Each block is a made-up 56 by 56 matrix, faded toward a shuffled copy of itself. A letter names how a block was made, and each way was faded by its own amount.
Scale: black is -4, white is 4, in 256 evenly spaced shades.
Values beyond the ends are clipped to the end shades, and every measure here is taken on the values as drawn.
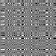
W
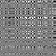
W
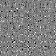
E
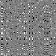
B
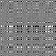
W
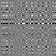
W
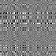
W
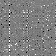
B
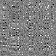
E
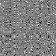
E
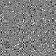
E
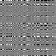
W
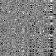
B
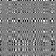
W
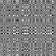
W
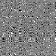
E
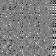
B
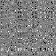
E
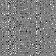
B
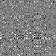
E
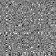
E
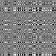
W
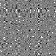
E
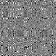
E
